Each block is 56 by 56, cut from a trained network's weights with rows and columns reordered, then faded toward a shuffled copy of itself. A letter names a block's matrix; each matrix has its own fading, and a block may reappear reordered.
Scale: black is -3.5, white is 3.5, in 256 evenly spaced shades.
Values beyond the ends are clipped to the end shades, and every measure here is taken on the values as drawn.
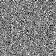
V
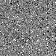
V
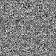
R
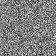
R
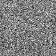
R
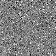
V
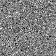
V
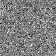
V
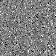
V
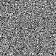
R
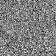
R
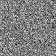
R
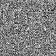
R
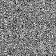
R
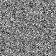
R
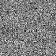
R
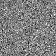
V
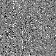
V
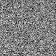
R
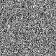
R
